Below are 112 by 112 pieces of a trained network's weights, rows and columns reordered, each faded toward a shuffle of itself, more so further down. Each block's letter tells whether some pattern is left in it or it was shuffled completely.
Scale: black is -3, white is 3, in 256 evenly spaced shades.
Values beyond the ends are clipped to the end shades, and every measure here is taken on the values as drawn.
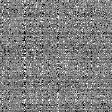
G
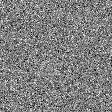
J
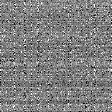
G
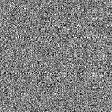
G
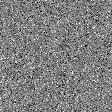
J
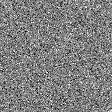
J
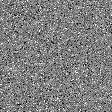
J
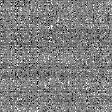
G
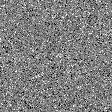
J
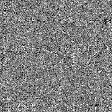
G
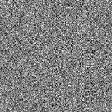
G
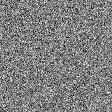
J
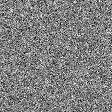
J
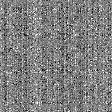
G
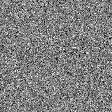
J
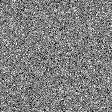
J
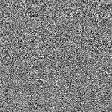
G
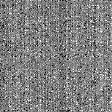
G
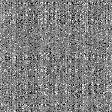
G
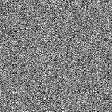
G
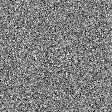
J
